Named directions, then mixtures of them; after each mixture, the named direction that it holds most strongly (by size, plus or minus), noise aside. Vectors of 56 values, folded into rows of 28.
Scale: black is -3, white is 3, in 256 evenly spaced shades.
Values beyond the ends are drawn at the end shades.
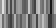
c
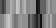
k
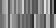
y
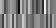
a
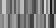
y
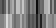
k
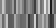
c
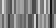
c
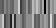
a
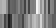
k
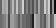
y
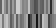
c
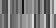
y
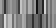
a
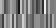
a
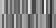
c
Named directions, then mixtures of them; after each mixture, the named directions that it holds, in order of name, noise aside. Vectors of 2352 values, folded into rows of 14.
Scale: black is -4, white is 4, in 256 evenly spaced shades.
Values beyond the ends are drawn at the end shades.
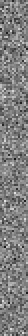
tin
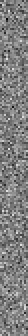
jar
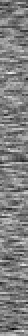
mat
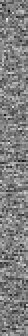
jar, mat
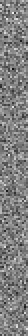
jar, tin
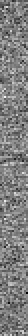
mat, tin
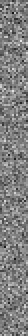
jar, tin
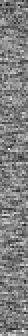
jar, mat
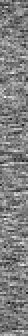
mat, tin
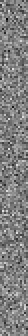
jar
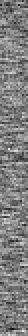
jar, mat
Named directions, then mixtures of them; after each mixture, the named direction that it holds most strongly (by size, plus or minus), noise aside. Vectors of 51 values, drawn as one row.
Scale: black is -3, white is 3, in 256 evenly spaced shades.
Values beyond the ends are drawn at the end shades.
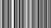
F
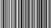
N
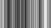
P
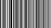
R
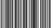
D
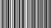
F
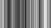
P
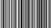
N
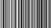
N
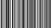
R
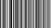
R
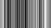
P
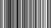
N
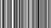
F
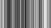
P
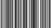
D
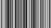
D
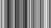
P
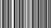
F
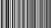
R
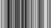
P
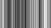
P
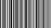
R
